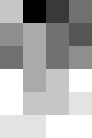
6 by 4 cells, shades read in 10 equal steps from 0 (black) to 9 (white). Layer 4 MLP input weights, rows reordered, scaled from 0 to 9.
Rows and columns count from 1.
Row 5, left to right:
9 7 7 8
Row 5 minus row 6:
1 -1 -2 -1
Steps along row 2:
up down down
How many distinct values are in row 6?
2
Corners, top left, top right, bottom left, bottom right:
7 4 8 9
